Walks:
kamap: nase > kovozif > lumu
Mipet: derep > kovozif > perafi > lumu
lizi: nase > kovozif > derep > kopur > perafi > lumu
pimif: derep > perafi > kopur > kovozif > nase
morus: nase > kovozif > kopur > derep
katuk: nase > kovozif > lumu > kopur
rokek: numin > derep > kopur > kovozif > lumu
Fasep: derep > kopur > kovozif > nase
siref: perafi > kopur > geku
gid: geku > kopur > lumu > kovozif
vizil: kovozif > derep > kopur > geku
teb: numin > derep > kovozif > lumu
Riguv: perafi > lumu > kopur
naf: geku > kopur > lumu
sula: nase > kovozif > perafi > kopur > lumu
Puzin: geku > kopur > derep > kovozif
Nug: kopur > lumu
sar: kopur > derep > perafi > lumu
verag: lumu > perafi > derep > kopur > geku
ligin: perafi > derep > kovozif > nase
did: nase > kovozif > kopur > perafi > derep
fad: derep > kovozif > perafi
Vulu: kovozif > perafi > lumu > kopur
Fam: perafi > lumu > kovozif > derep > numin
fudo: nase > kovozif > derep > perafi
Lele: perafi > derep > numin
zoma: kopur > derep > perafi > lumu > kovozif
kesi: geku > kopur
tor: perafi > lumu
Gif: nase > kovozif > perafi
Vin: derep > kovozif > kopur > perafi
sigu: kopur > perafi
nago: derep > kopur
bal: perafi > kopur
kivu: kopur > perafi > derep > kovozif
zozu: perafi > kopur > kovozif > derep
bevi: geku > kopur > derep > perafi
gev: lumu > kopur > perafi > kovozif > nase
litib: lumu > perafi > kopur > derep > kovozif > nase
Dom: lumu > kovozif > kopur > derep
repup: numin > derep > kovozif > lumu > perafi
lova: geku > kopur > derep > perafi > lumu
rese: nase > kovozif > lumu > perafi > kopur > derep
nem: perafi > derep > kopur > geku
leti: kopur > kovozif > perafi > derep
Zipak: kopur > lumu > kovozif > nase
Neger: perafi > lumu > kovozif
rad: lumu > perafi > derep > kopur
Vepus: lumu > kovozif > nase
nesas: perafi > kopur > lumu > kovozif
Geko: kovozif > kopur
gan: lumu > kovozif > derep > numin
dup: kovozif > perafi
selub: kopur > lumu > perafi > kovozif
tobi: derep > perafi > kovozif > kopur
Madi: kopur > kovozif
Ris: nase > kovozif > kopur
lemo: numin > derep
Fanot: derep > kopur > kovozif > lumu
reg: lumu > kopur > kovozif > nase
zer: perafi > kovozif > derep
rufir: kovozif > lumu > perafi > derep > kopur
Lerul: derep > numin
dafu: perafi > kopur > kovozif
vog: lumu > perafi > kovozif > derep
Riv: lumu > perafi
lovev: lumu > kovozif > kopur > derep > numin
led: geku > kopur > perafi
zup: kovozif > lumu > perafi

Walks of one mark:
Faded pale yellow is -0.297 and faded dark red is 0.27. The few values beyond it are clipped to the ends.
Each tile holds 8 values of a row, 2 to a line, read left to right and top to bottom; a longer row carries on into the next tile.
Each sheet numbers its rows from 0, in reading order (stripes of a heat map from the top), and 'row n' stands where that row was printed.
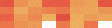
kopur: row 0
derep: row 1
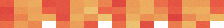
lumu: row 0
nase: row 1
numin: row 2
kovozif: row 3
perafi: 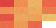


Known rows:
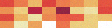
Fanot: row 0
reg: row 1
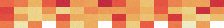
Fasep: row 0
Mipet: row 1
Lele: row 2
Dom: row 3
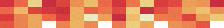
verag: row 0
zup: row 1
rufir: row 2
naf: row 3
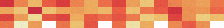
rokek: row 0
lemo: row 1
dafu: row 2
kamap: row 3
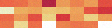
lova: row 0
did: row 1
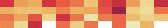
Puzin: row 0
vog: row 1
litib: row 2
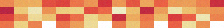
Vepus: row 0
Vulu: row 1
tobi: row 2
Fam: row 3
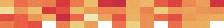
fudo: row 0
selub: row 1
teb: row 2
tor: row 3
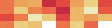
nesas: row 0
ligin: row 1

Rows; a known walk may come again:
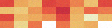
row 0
kivu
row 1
rese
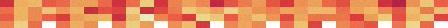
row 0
teb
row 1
Geko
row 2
rufir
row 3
gid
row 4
sigu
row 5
lemo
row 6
naf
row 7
repup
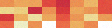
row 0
lovev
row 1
Riv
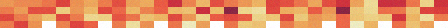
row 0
Ris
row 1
Gif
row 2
Madi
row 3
rokek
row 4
reg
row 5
nago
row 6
litib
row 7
rad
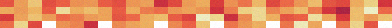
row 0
Lele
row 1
led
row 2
Nug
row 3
sula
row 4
gev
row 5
zozu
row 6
ligin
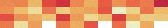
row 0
pimif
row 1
dup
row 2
zoma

